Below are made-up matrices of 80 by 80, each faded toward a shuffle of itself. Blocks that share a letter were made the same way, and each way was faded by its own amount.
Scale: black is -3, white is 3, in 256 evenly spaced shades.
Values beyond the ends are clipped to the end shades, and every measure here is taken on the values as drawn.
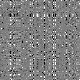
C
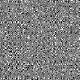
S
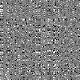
S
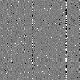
C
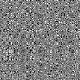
S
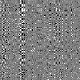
C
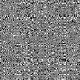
S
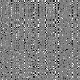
C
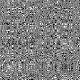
S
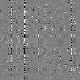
C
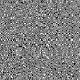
S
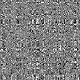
S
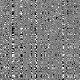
C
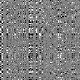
C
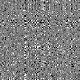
S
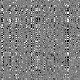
C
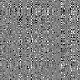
C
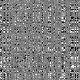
C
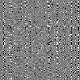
C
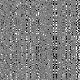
C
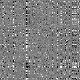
C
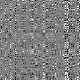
C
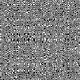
S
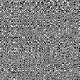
S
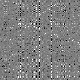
C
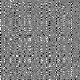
C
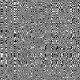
C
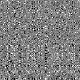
S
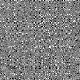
S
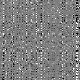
C
